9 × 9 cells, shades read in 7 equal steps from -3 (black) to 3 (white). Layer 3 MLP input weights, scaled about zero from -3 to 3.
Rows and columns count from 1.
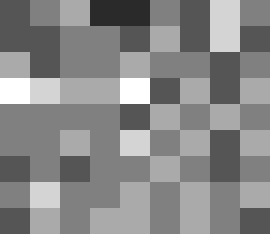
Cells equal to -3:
0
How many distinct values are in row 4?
4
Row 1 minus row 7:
0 0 2 -2 -2 -1 -1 3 0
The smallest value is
-2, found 2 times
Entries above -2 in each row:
7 9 9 9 9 9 9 9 9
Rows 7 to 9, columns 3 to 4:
-1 0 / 0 0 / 0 1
